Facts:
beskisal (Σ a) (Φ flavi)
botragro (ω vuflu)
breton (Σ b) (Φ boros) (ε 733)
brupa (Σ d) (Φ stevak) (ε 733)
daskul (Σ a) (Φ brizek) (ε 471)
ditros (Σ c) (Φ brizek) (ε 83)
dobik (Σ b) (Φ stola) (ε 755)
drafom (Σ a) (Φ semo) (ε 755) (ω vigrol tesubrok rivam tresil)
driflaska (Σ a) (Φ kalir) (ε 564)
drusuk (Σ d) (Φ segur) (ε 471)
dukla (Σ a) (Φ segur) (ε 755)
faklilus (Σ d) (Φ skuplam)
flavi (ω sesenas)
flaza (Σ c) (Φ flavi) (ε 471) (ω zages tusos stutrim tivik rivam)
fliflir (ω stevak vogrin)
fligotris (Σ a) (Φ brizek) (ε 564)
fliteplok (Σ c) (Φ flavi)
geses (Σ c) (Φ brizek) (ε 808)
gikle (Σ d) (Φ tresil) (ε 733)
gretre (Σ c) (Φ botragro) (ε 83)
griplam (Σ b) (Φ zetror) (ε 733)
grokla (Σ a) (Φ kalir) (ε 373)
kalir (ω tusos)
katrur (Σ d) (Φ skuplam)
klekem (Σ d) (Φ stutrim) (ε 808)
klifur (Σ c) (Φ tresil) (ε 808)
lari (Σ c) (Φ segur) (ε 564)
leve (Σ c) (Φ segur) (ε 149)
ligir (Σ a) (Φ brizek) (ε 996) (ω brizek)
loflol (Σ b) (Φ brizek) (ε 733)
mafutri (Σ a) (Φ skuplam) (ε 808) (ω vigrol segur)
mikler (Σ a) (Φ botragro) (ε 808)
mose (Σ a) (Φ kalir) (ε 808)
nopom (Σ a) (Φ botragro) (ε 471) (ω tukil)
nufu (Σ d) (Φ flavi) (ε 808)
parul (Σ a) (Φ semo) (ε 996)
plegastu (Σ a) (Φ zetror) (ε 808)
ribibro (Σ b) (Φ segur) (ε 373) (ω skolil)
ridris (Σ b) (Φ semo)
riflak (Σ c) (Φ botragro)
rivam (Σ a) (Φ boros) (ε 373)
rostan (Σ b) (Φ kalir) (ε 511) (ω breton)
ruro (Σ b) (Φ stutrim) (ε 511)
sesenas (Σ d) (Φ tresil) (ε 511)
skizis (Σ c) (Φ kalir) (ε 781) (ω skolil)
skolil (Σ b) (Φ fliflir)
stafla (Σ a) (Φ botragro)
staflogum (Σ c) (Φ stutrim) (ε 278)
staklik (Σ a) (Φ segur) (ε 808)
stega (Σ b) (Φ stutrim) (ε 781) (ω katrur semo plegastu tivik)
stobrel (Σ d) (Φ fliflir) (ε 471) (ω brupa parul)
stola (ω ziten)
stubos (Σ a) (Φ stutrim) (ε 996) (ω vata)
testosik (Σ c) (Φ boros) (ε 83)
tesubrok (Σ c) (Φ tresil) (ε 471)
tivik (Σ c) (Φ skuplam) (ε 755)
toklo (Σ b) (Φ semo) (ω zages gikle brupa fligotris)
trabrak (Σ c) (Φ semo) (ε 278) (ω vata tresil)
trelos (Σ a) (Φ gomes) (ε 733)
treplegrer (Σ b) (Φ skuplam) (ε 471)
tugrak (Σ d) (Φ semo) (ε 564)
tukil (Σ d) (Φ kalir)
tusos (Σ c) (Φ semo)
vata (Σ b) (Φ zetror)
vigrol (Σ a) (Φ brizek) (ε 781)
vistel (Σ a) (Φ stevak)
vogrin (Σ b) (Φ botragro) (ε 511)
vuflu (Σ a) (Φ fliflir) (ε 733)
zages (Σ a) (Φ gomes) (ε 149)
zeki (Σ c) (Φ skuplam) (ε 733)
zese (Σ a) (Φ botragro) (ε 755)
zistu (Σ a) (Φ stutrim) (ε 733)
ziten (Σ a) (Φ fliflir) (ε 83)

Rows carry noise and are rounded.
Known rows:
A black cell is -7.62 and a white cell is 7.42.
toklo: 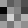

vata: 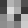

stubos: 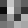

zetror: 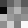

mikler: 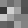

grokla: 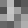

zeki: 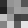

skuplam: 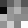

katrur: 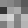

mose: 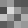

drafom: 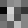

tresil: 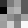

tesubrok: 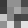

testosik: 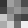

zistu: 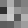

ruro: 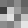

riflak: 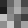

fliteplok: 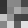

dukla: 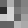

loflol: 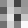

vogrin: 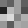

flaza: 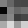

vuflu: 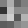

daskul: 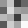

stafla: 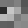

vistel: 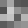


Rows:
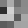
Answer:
driflaska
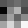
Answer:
stola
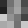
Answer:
gretre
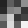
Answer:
skizis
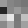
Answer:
brupa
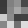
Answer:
klifur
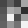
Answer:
ribibro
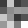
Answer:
ditros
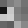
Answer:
zese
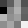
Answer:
semo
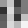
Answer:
ligir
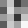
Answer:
vigrol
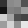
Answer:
tivik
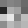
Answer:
sesenas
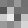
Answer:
dobik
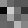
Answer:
nopom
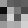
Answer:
stega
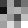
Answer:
brizek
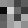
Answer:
mafutri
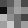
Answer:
tusos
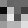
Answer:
rostan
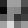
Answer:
trabrak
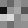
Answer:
tugrak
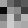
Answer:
stobrel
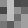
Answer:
rivam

